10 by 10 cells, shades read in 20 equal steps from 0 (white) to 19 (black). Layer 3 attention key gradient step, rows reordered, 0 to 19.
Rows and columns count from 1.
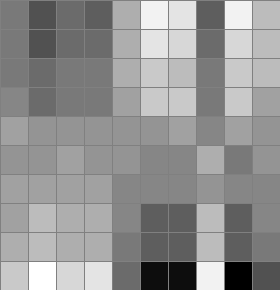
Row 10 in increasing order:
0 1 2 3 4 11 13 18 18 19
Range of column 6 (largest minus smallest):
17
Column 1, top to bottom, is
10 10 10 9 7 8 7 7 6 4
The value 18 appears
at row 10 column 6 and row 10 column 7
